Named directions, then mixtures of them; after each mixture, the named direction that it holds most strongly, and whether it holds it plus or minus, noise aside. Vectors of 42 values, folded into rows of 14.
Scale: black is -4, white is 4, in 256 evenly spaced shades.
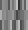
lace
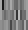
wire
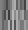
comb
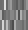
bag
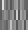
wire, minus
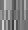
comb, minus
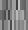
comb, plus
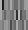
wire, plus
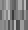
comb, minus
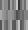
lace, plus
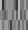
wire, plus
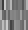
bag, plus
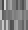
bag, plus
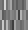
bag, plus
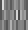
wire, minus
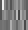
wire, minus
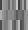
lace, plus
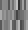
lace, plus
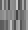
lace, plus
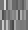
bag, plus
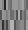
bag, minus
